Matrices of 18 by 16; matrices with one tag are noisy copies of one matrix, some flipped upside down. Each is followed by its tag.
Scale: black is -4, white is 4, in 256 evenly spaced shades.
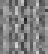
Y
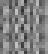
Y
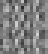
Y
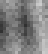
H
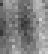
H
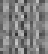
Y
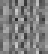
Y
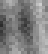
H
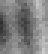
H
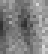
H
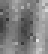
H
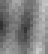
H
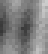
H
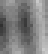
H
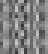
Y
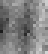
H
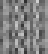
Y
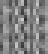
Y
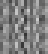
Y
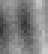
H
